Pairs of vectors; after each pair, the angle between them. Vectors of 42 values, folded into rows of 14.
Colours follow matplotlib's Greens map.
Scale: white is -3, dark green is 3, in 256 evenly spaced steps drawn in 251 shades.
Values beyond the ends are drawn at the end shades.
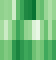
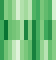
partly opposed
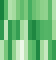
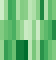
partly opposed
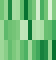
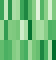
nearly parallel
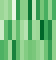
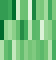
nearly opposite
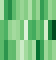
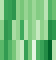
partly aligned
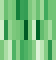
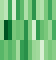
partly aligned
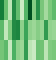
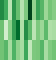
nearly parallel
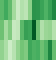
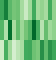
partly aligned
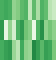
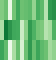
partly opposed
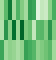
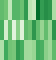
nearly opposite
